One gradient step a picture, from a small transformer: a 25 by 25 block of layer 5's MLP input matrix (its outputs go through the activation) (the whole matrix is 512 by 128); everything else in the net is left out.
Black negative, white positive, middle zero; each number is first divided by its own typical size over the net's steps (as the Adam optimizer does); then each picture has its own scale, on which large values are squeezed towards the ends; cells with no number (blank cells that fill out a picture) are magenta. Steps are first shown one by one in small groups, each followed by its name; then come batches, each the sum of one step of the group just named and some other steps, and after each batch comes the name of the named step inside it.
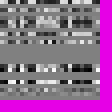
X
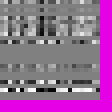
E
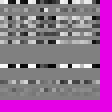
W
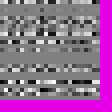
E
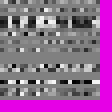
W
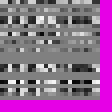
X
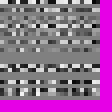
W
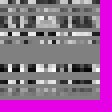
X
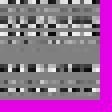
X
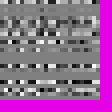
E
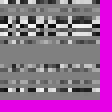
W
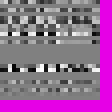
W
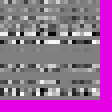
E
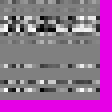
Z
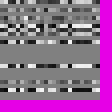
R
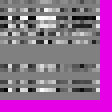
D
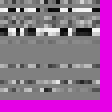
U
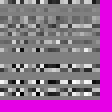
R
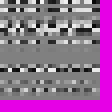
U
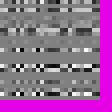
U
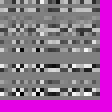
U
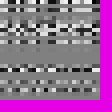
U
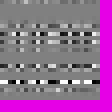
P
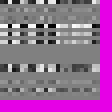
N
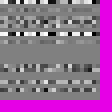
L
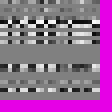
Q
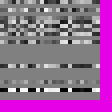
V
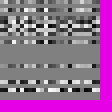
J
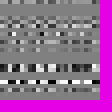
P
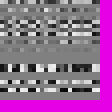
V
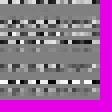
P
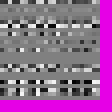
N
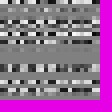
V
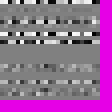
L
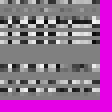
Q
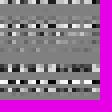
P
